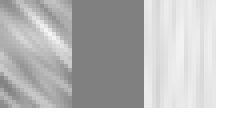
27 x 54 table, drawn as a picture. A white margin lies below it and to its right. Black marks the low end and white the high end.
The table splits into one row of 3 panels. Panel 1,1: high, slanting down to the right. Panel 1,2: middling, flat. Panel 1,3: very high, streaked downward, faint in contrast.
